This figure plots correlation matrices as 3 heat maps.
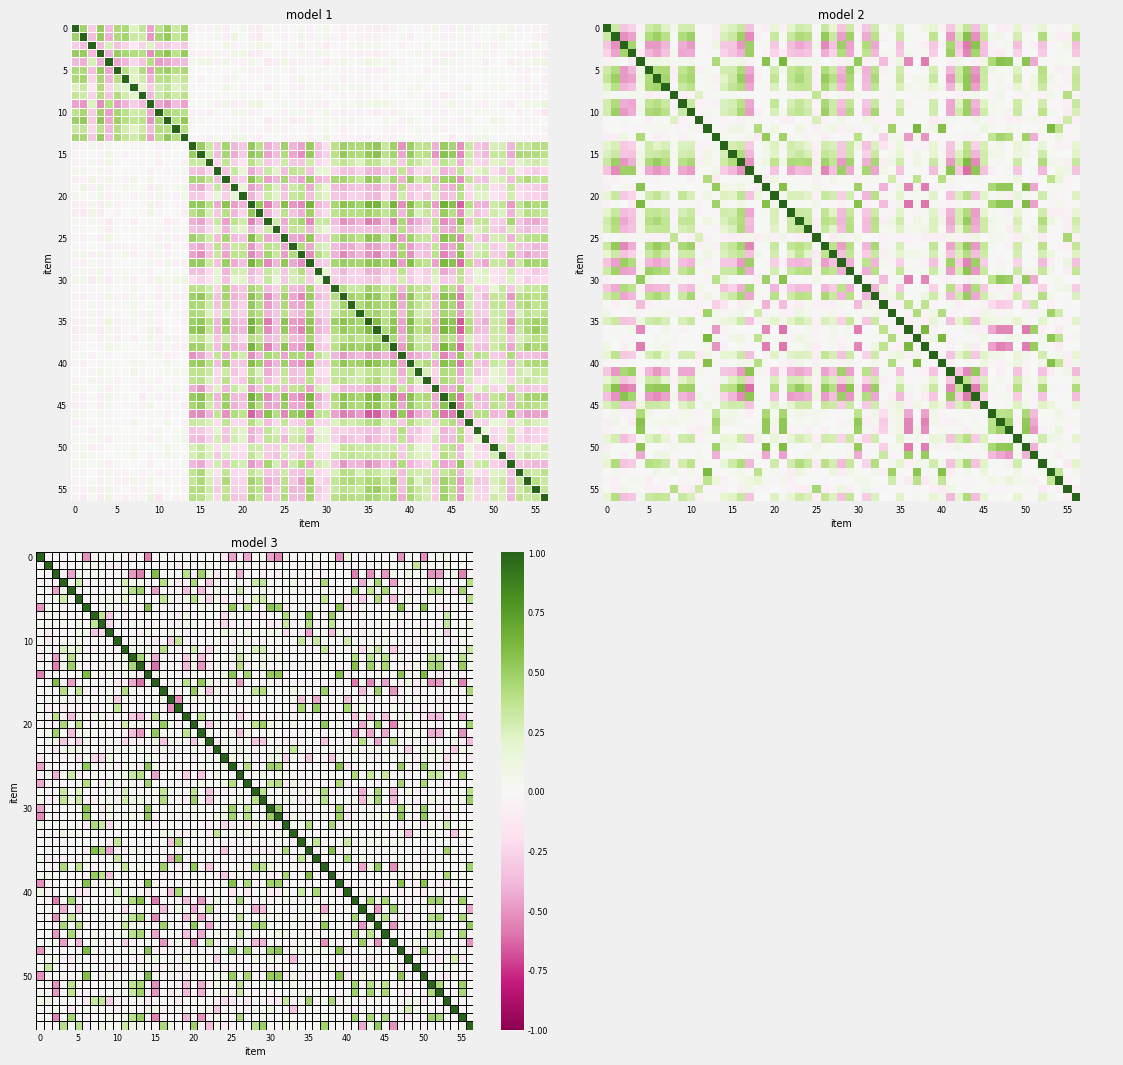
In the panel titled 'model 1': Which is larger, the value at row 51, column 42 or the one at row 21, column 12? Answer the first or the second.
the first
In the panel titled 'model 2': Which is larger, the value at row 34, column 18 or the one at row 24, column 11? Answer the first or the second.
the first
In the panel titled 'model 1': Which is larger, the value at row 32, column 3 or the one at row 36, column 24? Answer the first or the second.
the first
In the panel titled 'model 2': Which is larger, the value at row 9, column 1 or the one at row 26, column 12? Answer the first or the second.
the first
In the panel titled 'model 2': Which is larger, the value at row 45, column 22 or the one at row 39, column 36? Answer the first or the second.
the first
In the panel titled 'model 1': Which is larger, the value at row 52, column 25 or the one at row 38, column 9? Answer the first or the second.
the second
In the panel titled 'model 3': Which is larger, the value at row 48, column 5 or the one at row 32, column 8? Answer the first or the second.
the second
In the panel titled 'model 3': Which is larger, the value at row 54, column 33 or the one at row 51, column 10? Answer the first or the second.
the second
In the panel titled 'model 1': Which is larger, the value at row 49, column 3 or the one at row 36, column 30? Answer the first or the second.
the first
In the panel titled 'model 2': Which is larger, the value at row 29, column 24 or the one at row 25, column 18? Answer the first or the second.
the first
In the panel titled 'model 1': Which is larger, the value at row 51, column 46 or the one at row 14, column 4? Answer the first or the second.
the second
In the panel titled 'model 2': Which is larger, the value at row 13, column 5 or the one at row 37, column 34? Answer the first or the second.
the second
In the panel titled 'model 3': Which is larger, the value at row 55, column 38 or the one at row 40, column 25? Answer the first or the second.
the first
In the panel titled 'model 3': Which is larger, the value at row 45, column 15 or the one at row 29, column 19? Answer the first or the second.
the second
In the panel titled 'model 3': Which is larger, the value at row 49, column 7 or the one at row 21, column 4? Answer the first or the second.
the first
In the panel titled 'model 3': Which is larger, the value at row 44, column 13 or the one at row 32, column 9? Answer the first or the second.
the first
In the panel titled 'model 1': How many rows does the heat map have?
57
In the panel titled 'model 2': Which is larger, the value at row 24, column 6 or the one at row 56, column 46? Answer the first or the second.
the first
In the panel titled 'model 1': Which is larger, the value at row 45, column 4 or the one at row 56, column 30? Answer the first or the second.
the first
